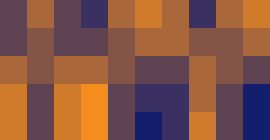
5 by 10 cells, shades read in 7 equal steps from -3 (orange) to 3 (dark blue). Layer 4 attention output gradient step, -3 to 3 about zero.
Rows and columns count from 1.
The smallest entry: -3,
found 2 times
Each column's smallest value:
-2 -1 -2 -3 -1 -2 -1 -2 -1 -2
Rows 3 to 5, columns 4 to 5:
-1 0 | -3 1 | -3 1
